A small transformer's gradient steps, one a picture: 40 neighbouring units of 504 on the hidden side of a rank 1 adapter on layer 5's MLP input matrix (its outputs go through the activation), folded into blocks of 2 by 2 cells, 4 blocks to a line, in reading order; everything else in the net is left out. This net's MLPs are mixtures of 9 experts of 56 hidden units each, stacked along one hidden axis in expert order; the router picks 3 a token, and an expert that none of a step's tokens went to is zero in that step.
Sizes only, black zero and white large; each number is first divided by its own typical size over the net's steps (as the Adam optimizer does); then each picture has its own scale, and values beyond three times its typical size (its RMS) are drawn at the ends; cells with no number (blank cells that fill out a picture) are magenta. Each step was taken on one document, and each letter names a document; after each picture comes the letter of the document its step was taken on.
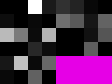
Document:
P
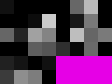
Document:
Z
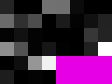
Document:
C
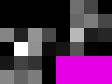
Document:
Z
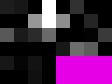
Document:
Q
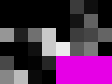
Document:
Z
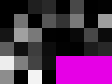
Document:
P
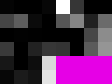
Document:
C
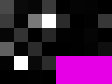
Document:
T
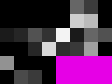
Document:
Z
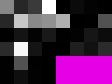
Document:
T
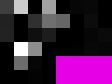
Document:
Q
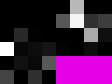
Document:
P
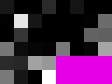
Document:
C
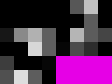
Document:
Z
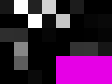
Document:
Q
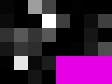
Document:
T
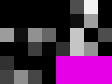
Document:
Z
